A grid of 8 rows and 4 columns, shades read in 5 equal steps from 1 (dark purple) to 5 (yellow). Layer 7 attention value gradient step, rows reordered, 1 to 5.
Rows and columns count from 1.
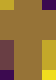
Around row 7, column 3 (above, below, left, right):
3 3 3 4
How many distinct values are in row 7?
3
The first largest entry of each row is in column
1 1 1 1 4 4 4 4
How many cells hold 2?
3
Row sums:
11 12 12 12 12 12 12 12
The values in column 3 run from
3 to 3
